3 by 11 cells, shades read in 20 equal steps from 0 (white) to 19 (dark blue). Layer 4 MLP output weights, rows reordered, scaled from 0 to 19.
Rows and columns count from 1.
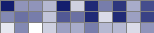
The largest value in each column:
19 12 11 6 19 12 18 11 18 8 16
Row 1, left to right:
19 9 9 6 19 4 18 11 17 7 15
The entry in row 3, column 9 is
6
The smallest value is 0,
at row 3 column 3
